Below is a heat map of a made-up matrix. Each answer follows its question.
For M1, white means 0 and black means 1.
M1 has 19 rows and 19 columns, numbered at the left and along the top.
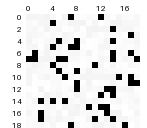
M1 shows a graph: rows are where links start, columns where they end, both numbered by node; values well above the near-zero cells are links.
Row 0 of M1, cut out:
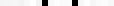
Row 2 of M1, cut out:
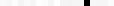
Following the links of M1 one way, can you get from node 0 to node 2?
yes
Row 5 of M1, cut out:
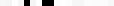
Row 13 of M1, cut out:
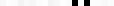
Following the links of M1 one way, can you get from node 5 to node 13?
yes
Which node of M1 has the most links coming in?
node 14
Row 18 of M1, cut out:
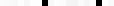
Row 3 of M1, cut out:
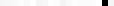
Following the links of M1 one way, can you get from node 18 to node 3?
no
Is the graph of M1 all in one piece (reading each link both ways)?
yes
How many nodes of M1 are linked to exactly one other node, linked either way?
1
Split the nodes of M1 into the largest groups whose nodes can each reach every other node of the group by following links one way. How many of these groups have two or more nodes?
2
